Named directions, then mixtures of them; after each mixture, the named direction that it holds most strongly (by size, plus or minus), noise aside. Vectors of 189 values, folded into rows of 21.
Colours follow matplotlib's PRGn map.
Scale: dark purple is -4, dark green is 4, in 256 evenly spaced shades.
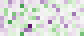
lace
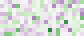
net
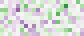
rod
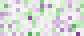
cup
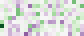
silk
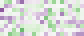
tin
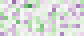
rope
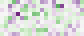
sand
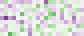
tin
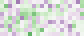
cup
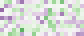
tin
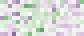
rope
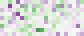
sand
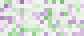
tin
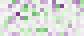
sand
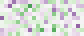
rope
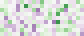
rod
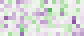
tin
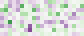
lace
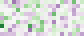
rope
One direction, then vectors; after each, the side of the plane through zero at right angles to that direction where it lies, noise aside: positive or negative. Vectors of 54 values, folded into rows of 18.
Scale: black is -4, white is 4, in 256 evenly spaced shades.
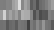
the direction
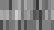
positive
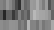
negative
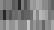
negative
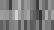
positive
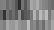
negative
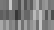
negative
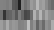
negative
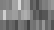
positive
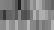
negative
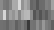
positive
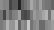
negative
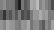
negative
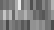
positive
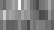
positive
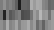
negative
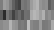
negative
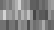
positive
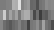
positive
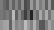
negative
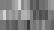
positive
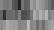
negative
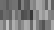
negative
